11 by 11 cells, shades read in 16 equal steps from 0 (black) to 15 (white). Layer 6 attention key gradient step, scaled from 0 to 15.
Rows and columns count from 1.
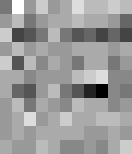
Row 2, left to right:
9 11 7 9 10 10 11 10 10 9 6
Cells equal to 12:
7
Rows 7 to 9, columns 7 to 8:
5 2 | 11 10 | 10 10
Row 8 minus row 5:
-3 6 -4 2 -1 -1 4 0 0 1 0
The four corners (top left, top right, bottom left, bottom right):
7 11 10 12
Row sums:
120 102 71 106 98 107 70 102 115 105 104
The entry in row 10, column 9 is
9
